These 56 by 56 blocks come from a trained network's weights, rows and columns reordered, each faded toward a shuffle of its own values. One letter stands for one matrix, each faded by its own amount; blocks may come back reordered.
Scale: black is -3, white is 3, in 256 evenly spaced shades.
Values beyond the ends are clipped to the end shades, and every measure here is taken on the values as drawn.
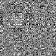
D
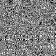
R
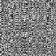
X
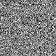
R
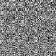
X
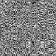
X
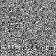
D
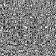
D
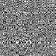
D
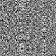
X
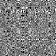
D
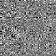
D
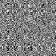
X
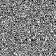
R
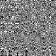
D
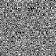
D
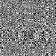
D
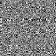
D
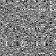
D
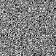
R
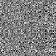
D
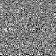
D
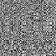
X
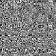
D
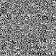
D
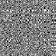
D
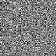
D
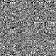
D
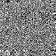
R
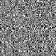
D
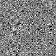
R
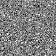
R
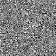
R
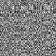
X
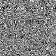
R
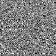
R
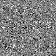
R
